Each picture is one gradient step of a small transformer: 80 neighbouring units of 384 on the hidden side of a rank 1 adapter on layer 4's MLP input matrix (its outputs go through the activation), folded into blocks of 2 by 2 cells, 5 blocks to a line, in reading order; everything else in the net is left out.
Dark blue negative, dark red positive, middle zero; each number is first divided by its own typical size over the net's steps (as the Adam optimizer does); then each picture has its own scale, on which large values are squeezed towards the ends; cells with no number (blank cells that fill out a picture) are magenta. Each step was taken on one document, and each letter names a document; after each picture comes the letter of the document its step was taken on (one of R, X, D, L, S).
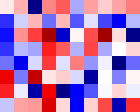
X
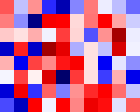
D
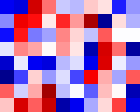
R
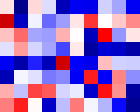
R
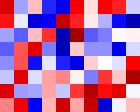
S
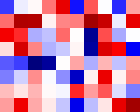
R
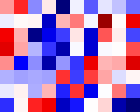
X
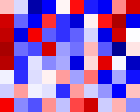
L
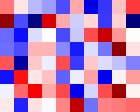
L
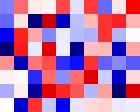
L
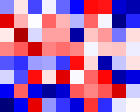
S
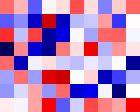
L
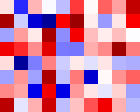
L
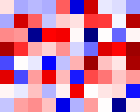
R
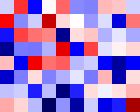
X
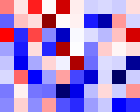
X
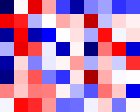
R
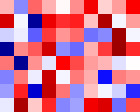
L
